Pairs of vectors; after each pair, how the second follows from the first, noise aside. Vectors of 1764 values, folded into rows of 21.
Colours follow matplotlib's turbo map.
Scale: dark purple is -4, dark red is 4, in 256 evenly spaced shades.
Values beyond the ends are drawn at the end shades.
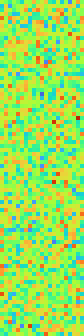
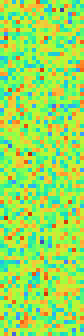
reversed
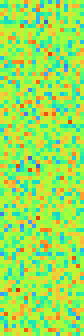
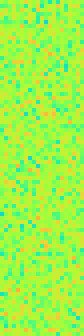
shrunk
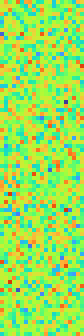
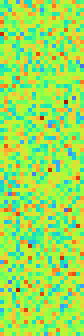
negated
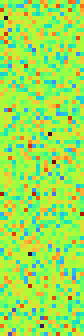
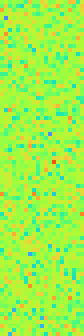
shrunk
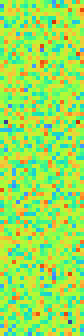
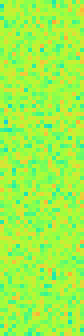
shrunk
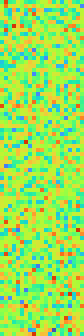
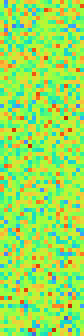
negated
